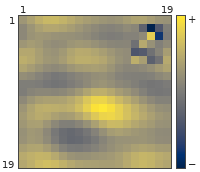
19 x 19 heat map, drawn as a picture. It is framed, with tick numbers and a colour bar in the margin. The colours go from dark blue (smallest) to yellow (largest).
Histogram: heavy tails on both sides. Odd patch: rougher, in the top right. Roughest part: top right. Stripes: horizontal, repeating 3 times.
